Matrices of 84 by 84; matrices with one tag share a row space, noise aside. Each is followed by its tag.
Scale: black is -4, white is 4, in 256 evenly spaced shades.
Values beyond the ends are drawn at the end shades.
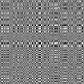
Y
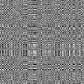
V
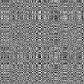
Y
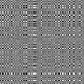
V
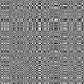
Y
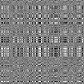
Y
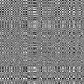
V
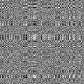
V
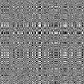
Y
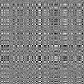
Y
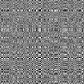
Y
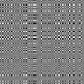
V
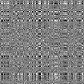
Y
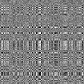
Y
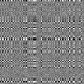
V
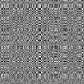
Y
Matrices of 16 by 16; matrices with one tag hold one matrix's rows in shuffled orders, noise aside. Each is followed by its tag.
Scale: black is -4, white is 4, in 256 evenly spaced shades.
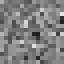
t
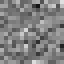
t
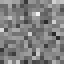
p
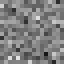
p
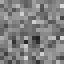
t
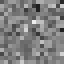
t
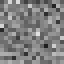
p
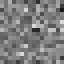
t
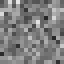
p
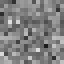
p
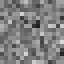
t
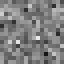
p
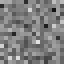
p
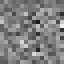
t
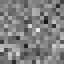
p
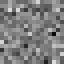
p
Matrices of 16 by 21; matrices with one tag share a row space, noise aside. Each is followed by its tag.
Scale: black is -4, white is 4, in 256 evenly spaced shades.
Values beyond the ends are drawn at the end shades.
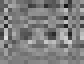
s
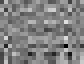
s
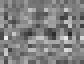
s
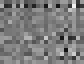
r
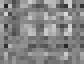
s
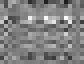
s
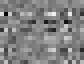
s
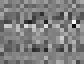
r
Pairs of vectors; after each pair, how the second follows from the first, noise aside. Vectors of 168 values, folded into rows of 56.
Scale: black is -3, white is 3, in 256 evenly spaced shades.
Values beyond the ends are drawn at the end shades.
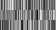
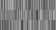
shrunk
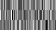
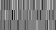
partly zeroed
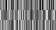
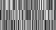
sign-scrambled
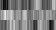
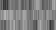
shrunk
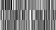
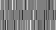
partly zeroed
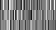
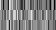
sign-scrambled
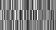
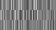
shrunk
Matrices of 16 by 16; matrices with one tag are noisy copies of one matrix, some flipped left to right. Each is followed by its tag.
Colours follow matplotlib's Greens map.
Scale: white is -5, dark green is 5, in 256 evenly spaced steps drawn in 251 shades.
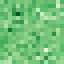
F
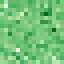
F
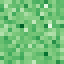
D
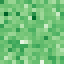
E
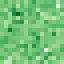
F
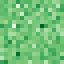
D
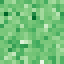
E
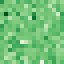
E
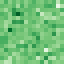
F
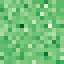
D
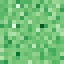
D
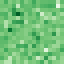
F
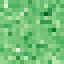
F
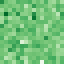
E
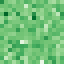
E
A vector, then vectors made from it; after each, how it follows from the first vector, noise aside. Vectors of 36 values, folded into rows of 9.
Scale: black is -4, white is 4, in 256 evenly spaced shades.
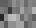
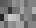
copied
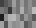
copied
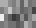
negated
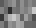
copied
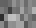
copied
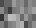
copied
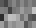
copied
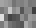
negated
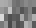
negated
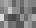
negated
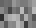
copied
